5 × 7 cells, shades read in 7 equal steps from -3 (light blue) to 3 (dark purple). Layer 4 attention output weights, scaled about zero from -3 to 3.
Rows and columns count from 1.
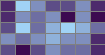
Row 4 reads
-1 0 -1 -2 -1 -1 2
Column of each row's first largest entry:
1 5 1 7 2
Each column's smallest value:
-1 -3 -1 -2 -3 -2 0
